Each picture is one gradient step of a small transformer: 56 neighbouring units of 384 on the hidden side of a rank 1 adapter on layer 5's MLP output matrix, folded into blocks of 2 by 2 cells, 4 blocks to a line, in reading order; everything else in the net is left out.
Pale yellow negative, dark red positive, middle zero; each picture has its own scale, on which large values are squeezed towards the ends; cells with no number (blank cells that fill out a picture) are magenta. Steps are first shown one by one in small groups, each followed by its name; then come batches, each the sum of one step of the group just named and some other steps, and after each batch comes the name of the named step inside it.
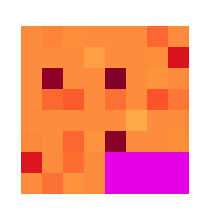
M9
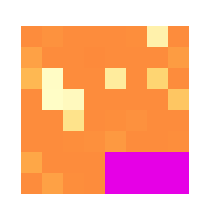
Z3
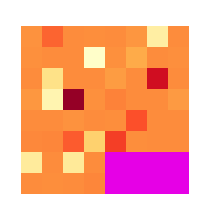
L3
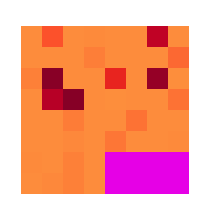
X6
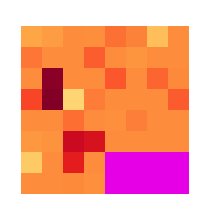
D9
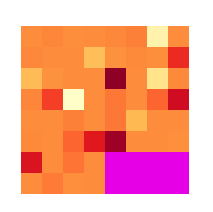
M9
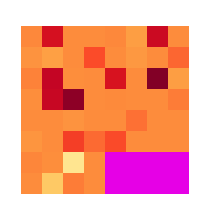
X6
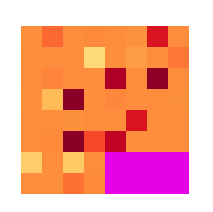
L3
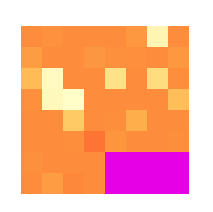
Z3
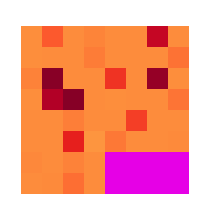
X6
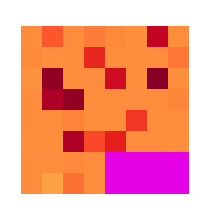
X6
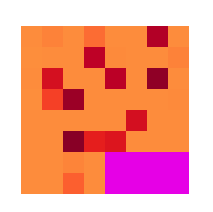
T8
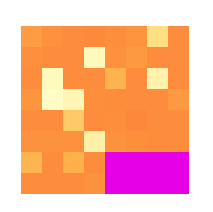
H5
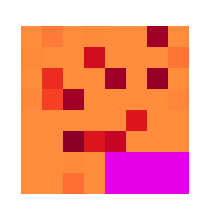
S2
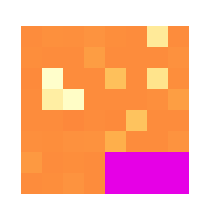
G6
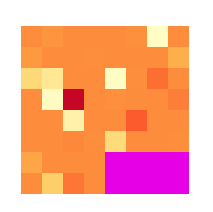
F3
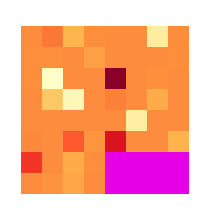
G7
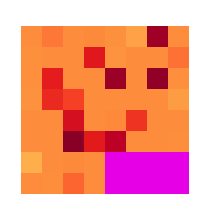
S2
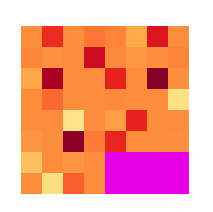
T8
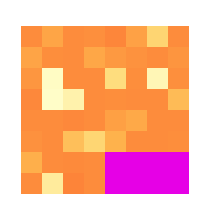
F3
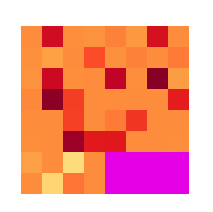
S2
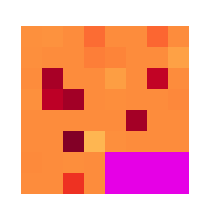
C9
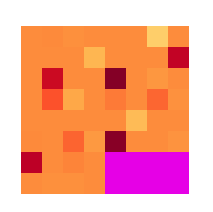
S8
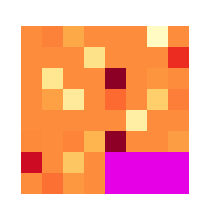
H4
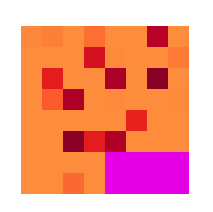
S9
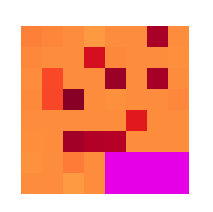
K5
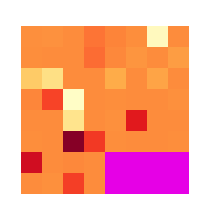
C9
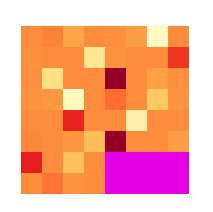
H4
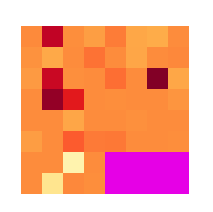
K5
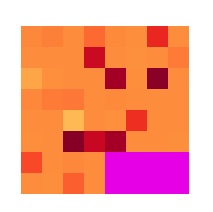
S9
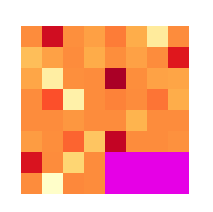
S8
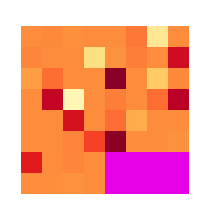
S8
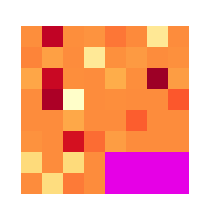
C9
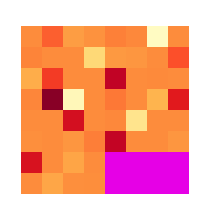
H4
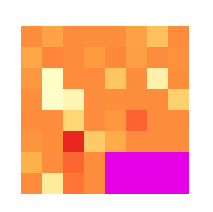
C9
